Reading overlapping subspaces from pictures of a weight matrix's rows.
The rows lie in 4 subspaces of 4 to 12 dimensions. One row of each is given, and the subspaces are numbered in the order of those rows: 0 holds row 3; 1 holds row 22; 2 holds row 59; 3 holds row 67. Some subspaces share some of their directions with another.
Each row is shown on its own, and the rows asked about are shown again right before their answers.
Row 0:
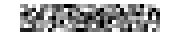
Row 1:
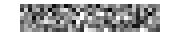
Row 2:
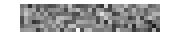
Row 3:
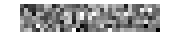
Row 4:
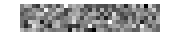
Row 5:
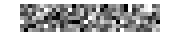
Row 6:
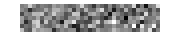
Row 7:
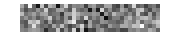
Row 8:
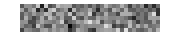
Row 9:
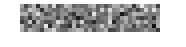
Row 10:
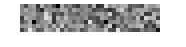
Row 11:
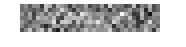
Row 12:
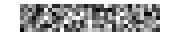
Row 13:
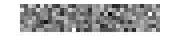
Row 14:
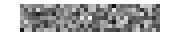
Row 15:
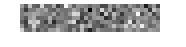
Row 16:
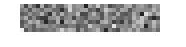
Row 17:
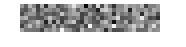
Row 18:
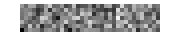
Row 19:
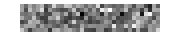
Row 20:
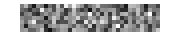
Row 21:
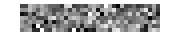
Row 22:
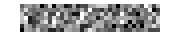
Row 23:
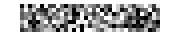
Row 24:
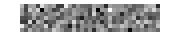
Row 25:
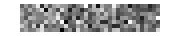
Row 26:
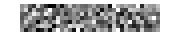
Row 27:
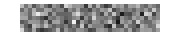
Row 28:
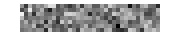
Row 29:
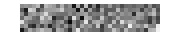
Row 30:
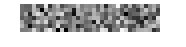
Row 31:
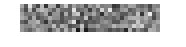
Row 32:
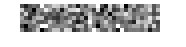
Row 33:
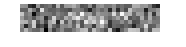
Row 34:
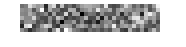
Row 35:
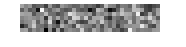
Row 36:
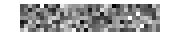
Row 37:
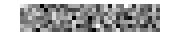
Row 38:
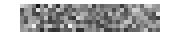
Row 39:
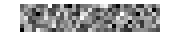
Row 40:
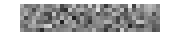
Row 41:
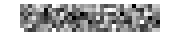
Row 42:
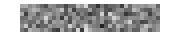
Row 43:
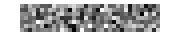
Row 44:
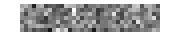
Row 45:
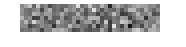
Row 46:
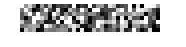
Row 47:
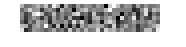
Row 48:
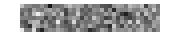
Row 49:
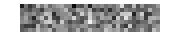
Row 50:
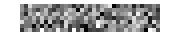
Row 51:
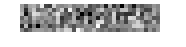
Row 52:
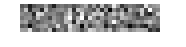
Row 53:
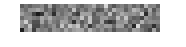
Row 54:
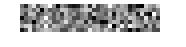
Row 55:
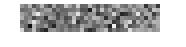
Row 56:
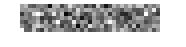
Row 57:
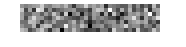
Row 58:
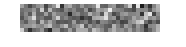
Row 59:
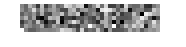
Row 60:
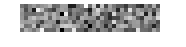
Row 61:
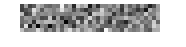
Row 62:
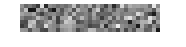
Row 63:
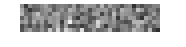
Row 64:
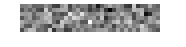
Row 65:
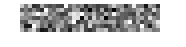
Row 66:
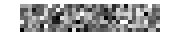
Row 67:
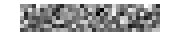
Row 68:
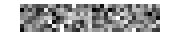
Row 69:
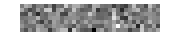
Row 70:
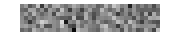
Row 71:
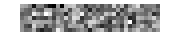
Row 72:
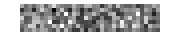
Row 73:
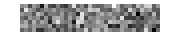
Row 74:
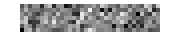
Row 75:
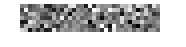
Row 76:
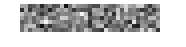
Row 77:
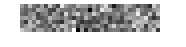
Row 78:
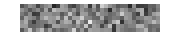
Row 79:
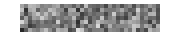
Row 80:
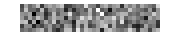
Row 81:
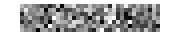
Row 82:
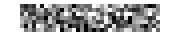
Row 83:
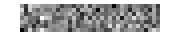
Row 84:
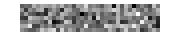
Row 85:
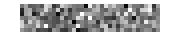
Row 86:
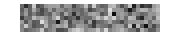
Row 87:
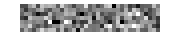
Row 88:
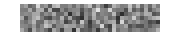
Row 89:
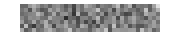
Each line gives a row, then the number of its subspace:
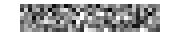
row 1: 0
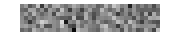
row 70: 2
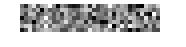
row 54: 3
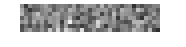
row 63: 0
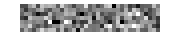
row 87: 1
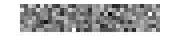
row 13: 2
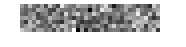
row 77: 0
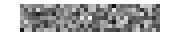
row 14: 3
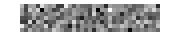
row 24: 3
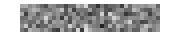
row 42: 0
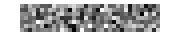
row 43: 2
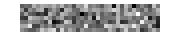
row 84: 1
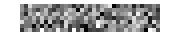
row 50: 0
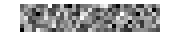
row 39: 1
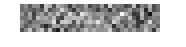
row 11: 3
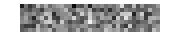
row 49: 0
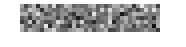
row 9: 3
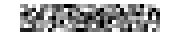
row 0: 3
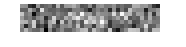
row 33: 3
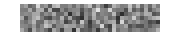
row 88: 2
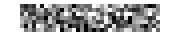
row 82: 0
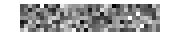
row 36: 0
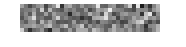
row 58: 3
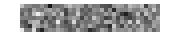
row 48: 3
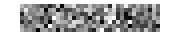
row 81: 0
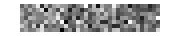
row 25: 2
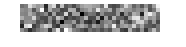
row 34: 3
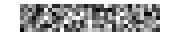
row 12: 2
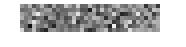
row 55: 3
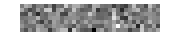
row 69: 3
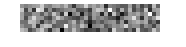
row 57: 2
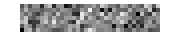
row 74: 1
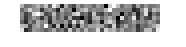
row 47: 3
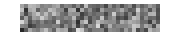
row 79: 0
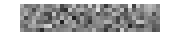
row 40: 0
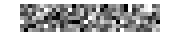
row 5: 0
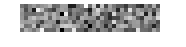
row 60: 2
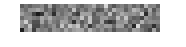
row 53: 3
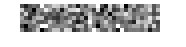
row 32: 0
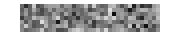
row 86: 3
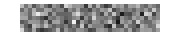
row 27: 1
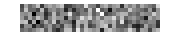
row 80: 3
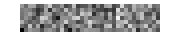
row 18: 2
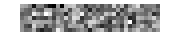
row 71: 3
